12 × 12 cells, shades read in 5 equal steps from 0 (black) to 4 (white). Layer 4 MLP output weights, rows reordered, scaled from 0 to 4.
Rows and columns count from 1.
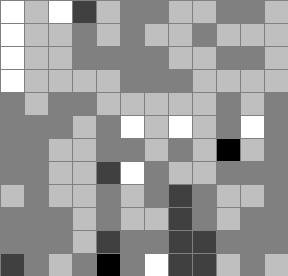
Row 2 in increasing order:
2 2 2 3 3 3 3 3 3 3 3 4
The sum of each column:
32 29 33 30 24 31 31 27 29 27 31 29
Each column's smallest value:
1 2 2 1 0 2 2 1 1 0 2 2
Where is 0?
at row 7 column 10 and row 12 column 5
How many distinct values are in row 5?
2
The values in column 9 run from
1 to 3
